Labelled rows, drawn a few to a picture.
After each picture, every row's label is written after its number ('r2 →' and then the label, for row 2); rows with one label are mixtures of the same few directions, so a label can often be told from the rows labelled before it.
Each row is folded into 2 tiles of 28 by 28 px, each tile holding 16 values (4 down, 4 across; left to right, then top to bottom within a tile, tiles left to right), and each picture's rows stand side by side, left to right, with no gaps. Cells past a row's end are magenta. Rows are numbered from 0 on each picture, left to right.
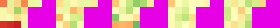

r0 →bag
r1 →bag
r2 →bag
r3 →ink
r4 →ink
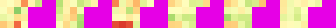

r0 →bag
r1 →ink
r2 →bag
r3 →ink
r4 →ink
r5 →ink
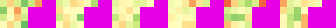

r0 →ink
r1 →ink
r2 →ink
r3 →bag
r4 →ink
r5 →ink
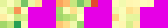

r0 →bag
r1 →ink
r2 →bag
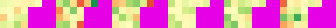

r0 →bag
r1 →ink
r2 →ink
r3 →bag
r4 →bag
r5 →ink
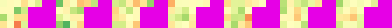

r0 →bag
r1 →bag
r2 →ink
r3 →ink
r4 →ink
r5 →ink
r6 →ink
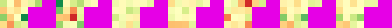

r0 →ink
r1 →ink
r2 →bag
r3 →bag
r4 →bag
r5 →ink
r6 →ink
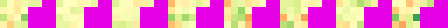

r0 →ink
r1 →bag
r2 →bag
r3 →ink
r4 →ink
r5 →ink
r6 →bag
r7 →ink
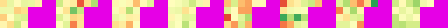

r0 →bag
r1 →bag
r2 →bag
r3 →bag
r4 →bag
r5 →ink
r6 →ink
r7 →bag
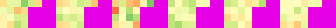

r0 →bag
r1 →ink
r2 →ink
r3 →bag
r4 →ink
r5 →bag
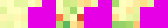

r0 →ink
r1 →ink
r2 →bag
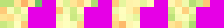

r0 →ink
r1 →ink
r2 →bag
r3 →ink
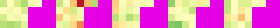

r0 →bag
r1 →bag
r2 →ink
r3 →bag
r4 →ink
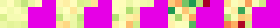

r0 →bag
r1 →ink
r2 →bag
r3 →ink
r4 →bag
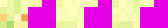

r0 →ink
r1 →bag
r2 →bag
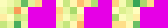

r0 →bag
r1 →ink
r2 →bag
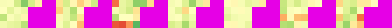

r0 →bag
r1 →ink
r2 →bag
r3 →bag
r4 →ink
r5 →ink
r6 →ink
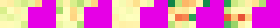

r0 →ink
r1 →ink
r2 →bag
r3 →ink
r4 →ink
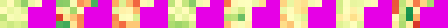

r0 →bag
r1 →ink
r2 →bag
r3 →bag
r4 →ink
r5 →bag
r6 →ink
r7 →ink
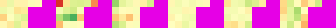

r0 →bag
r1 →ink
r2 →ink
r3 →bag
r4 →bag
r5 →ink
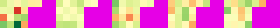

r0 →bag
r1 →bag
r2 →ink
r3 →ink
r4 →ink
